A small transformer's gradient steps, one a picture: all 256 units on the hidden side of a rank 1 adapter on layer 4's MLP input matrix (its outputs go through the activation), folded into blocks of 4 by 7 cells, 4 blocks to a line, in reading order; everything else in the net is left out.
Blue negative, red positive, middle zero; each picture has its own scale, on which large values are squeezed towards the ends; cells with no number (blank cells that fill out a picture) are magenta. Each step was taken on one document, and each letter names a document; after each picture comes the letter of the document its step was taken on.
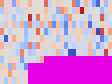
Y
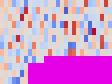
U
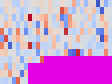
Y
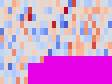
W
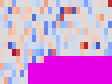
W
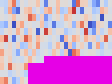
Y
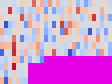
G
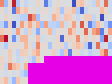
Y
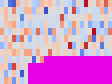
U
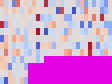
Y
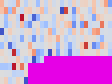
W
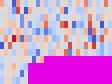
U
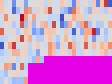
W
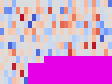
W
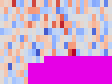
G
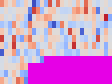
G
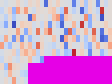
Y
